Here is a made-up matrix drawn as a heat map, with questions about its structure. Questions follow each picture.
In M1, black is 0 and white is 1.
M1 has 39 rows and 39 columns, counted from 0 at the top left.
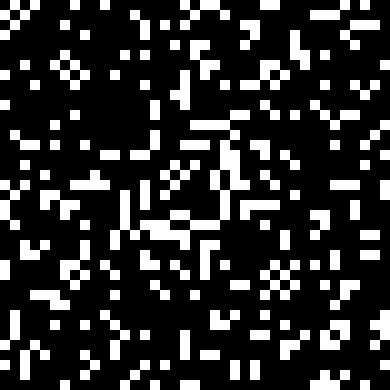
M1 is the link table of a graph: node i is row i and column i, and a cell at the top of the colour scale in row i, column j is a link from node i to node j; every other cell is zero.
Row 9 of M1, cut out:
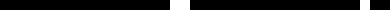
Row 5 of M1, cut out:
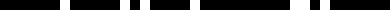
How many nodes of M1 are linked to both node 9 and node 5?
0
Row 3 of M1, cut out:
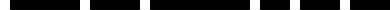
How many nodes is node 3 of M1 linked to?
6
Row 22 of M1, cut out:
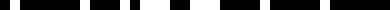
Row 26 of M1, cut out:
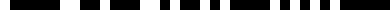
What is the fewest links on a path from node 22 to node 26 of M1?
1
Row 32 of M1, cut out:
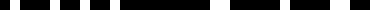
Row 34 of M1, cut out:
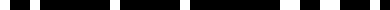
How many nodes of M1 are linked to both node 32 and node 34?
4
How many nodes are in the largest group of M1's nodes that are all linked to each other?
4
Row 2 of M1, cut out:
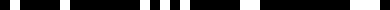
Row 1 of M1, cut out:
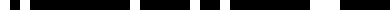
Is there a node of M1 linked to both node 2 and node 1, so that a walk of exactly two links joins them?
no
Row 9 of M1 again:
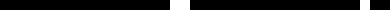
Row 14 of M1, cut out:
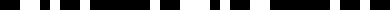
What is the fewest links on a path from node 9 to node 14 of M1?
2
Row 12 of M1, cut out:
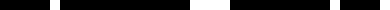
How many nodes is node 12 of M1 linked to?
7
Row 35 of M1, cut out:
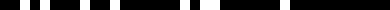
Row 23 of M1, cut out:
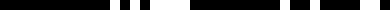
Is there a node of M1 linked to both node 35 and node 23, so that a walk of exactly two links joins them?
yes
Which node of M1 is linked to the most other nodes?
node 18
